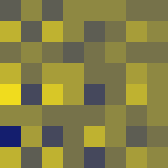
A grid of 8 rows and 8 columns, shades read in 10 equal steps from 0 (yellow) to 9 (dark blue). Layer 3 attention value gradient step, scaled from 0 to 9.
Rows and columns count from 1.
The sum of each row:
38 32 39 30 29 36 41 34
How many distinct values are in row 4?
4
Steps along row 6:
same up same same down up down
